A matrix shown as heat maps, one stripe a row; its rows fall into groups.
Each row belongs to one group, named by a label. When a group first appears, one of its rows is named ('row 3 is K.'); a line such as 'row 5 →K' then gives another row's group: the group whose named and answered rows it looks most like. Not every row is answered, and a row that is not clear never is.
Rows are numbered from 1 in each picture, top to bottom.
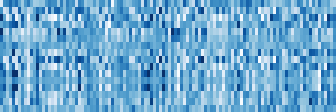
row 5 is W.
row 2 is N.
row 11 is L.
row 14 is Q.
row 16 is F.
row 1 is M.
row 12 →L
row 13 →L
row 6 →W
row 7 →L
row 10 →Q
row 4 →L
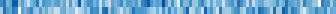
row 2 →F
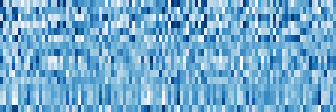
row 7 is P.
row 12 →W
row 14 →P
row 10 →Q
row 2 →L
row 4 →W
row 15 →P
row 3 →F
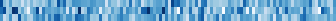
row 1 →W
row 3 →N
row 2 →L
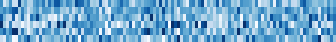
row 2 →L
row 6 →P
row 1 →N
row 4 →W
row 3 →Q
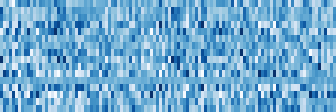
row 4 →N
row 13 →N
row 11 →F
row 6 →F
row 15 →F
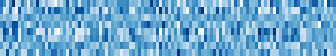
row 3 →P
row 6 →F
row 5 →F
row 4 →L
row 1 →Q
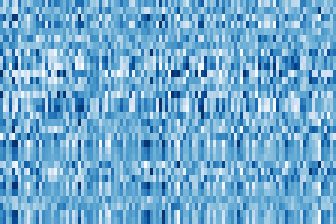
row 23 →L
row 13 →F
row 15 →N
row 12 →Q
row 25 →Q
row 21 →L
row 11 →W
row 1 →N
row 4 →N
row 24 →P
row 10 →F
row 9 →F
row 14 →W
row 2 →P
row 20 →M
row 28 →L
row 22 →L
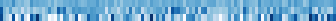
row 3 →Q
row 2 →W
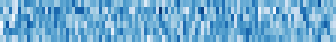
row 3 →M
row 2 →N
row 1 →P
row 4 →M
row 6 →P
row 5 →M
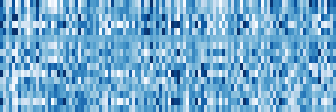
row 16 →N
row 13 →M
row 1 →Q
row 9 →Q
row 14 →N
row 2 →Q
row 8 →P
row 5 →L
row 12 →P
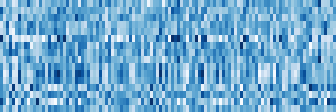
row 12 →N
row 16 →N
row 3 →N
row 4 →M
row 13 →Q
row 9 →P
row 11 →N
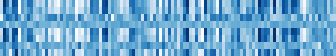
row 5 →F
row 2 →F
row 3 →M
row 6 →F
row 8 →F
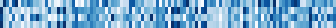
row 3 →Q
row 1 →F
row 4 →W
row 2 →W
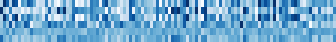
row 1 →F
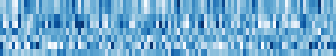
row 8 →W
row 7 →Q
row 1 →P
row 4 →N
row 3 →N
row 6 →P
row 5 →L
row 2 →P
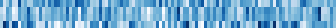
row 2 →P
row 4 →F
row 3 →P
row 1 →N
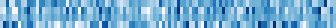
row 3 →P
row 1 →M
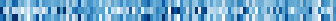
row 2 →W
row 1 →L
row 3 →L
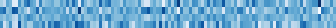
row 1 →P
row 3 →P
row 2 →L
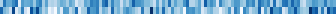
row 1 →F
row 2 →Q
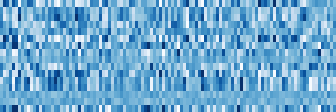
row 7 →L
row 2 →N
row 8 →P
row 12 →M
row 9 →P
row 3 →N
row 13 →M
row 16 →L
